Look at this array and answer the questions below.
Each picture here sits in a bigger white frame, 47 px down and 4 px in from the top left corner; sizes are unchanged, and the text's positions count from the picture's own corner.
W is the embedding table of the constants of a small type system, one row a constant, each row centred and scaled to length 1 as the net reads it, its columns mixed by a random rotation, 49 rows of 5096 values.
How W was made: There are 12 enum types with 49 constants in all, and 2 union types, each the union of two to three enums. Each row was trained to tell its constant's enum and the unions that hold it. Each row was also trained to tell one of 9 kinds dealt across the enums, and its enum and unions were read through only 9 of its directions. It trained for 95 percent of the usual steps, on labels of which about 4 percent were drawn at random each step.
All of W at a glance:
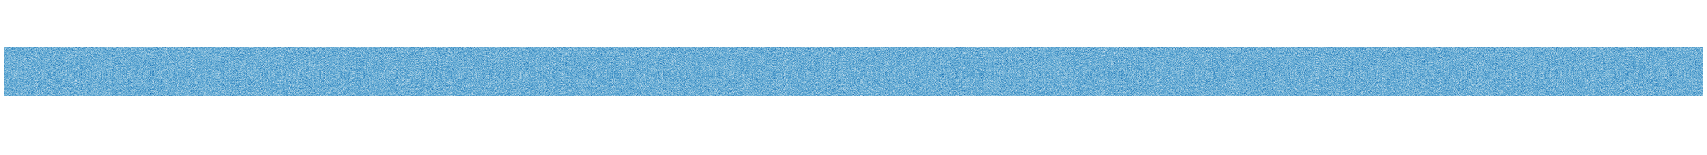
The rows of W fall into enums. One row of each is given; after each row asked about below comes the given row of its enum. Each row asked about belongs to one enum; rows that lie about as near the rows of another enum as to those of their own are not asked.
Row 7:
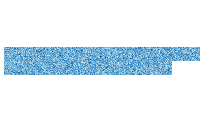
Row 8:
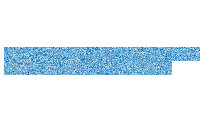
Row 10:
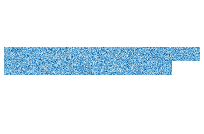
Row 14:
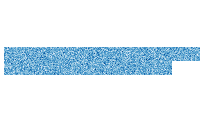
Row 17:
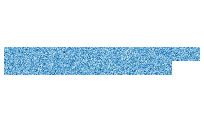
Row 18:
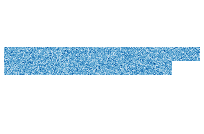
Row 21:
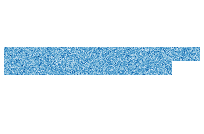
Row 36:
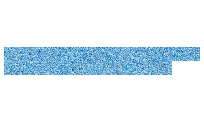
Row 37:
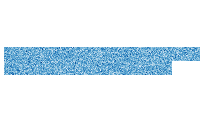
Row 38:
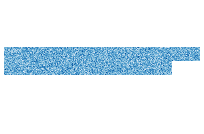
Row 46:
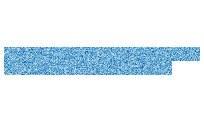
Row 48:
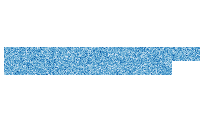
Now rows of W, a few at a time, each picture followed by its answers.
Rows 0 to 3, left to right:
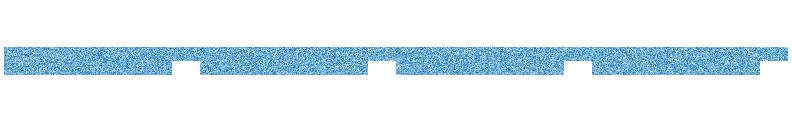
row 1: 8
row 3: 46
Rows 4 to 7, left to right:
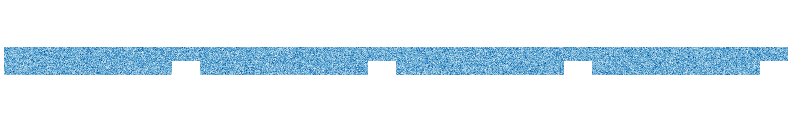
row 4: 8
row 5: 48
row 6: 14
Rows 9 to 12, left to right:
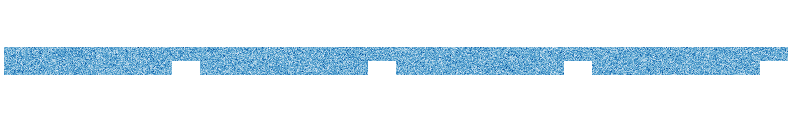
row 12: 21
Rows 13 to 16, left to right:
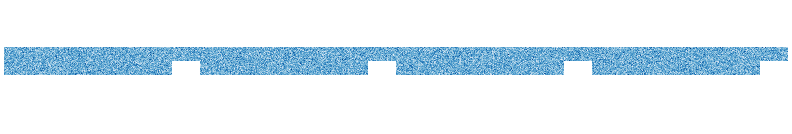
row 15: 38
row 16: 37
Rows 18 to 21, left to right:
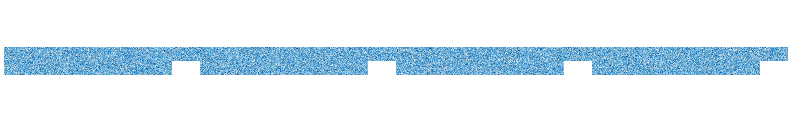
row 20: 18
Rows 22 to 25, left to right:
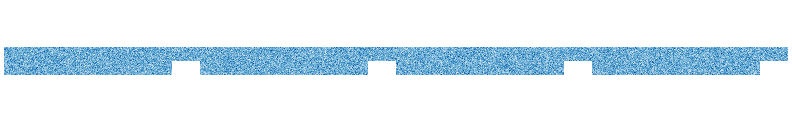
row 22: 8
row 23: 14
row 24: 38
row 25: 46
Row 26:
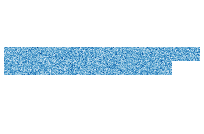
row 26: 38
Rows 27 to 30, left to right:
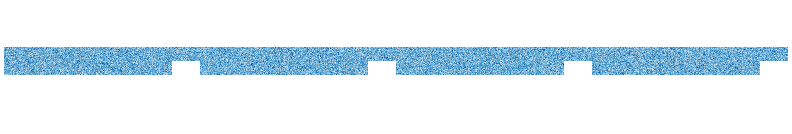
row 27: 18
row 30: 38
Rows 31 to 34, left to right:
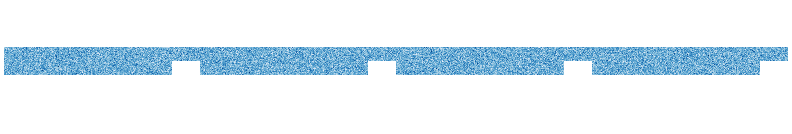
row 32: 48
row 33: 36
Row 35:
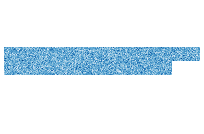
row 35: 10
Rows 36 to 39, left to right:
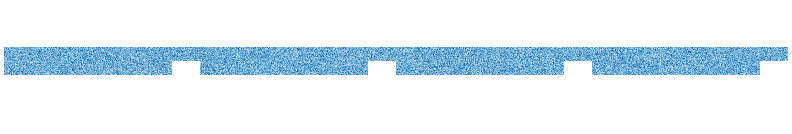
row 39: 48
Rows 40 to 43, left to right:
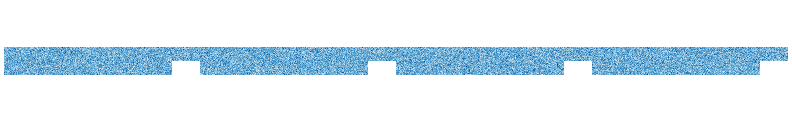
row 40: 10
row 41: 18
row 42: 18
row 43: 8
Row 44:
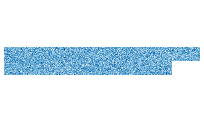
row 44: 37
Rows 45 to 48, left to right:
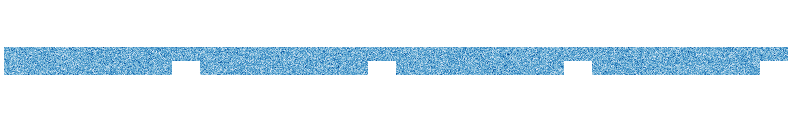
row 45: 14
